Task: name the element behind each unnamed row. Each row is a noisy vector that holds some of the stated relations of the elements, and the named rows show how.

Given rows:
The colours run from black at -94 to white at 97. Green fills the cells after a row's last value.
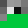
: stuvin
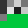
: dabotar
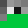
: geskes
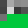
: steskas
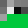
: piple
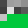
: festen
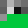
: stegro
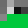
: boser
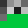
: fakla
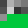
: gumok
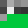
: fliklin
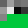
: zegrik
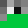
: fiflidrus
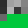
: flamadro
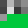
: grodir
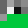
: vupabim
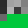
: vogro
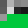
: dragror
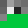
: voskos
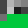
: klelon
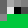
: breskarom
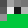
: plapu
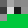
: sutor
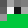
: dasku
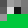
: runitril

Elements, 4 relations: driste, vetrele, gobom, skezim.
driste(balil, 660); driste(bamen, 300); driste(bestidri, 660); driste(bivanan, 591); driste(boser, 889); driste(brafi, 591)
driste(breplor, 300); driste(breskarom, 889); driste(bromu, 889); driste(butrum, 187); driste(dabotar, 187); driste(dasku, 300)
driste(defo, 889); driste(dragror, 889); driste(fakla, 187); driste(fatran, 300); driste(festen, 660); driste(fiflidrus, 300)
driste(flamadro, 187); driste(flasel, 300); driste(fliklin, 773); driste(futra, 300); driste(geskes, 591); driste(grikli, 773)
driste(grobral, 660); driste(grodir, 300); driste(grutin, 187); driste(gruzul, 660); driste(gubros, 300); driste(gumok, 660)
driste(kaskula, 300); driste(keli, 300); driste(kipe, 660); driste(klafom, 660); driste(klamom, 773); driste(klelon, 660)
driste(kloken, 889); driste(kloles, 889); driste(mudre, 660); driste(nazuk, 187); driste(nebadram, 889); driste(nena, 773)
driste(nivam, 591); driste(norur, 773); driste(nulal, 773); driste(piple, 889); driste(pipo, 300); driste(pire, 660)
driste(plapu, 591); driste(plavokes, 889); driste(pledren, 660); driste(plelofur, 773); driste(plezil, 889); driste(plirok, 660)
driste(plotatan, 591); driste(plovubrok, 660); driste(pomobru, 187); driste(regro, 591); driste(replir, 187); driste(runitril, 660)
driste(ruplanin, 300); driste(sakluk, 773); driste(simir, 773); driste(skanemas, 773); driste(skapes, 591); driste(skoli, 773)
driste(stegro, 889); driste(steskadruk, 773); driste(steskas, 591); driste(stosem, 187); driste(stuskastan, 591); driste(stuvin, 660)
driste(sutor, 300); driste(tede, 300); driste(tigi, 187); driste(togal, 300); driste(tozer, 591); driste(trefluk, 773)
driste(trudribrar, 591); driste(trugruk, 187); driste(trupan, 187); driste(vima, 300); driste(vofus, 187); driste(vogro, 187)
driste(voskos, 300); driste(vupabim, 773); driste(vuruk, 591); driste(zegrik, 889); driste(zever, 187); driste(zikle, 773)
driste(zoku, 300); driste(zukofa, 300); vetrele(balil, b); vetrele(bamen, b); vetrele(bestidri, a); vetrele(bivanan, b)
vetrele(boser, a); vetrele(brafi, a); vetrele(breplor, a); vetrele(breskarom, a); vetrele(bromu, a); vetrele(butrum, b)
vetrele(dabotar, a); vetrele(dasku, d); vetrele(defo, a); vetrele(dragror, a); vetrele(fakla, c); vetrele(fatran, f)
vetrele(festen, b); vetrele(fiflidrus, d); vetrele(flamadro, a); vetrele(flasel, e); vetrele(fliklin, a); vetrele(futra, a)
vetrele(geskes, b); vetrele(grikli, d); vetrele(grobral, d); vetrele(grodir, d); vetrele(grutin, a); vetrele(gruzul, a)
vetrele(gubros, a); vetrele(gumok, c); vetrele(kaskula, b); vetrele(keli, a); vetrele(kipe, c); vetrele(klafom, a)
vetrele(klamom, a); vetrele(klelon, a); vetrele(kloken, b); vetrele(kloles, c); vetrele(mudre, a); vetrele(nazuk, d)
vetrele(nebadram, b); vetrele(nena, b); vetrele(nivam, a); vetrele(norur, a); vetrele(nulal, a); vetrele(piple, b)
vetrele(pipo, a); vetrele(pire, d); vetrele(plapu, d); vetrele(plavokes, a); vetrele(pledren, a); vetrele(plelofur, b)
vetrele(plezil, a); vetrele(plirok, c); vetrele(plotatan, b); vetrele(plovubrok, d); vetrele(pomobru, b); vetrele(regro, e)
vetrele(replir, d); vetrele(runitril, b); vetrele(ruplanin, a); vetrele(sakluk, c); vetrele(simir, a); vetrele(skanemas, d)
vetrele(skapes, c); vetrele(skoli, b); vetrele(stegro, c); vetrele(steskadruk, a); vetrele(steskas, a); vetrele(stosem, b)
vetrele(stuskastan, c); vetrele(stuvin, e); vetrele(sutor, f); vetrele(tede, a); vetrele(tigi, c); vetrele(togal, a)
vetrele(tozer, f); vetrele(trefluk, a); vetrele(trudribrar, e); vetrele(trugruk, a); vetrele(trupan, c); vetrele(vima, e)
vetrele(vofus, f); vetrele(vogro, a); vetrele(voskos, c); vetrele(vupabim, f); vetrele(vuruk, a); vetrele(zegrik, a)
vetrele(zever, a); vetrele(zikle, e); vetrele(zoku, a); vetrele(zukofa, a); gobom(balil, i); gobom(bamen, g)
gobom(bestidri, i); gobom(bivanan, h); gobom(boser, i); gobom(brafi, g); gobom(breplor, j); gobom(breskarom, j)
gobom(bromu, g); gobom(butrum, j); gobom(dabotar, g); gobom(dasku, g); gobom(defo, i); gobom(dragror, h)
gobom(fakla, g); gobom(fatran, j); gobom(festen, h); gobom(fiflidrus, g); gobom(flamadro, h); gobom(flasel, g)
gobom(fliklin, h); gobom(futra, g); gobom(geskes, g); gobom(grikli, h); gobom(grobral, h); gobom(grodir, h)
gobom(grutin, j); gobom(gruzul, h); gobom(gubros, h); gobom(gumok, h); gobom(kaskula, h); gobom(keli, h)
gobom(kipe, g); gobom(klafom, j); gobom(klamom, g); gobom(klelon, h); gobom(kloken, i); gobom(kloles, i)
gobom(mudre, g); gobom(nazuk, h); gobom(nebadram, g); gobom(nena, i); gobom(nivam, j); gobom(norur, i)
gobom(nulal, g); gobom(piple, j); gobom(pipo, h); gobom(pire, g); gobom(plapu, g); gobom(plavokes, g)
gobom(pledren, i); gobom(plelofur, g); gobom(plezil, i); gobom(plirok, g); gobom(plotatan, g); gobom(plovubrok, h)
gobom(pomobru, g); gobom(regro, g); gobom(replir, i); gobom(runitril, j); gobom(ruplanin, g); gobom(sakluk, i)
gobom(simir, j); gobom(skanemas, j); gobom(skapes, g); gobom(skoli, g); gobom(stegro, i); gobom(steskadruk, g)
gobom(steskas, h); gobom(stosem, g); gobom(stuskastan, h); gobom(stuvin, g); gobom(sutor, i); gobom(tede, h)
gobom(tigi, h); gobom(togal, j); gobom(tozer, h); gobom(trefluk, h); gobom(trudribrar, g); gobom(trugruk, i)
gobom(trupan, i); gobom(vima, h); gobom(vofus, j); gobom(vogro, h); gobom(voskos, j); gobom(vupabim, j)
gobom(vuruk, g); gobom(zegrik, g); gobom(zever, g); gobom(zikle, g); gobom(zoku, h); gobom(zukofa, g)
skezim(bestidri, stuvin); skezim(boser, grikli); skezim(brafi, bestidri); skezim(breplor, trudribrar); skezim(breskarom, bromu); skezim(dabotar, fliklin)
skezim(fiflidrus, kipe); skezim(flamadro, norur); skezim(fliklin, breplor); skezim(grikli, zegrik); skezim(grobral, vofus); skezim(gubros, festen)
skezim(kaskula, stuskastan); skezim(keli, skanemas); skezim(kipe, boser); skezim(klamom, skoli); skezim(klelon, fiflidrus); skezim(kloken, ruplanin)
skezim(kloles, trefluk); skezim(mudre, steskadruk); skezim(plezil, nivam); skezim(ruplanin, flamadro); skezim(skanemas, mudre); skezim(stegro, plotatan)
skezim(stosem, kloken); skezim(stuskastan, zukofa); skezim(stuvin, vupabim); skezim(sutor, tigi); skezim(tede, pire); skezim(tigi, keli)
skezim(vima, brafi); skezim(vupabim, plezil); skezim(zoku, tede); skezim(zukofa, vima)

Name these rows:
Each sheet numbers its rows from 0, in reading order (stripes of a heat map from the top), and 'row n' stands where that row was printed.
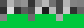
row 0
kaskula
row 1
zever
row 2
plovubrok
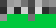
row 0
replir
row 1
zoku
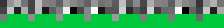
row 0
butrum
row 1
grobral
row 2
plavokes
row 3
steskadruk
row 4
grikli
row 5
stuskastan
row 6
klamom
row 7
grutin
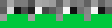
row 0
kloken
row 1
gubros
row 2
plelofur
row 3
skoli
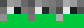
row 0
plirok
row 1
nivam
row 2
kloles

